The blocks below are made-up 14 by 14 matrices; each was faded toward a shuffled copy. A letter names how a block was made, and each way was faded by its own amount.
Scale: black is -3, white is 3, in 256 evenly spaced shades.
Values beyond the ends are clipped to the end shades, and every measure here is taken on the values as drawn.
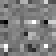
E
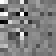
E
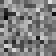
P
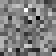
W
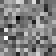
P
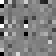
E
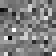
W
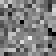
W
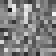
P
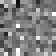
W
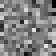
P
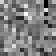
P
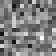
P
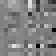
E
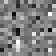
W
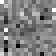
W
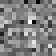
W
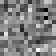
P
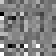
E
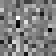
W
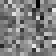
P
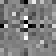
E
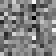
P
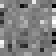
E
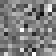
P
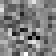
W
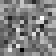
P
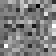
W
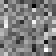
P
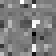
E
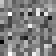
W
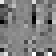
E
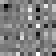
E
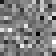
W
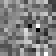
P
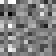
E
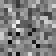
P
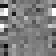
E
